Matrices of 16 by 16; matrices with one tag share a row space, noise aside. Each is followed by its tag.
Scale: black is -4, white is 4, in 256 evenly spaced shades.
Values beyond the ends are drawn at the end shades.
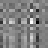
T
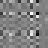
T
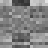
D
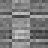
D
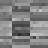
D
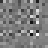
T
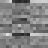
D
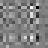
T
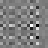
T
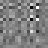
T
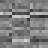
D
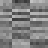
D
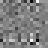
T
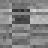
D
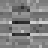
D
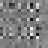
T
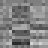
D
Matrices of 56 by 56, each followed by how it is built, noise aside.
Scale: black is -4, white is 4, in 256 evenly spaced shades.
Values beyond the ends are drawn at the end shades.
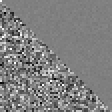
lower triangular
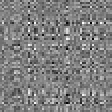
low rank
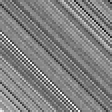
Toeplitz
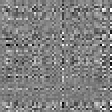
low rank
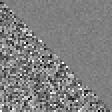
lower triangular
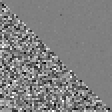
lower triangular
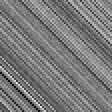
Toeplitz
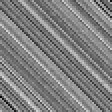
Toeplitz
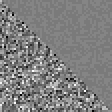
lower triangular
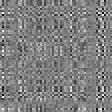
low rank
